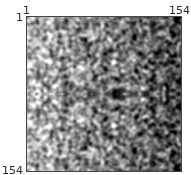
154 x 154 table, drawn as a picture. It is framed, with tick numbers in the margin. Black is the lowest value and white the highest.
The field is mottled with small blotches. There is an overall slope up to the left. No single row or column stands out from its neighbours. The top and bottom halves mirror each other. There are no regular stripes.
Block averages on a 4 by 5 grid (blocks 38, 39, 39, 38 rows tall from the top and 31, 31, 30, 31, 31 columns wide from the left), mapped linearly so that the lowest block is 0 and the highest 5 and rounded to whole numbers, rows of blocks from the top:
5 3 3 2 0 / 5 3 2 2 0 / 5 3 2 2 0 / 5 3 3 2 0
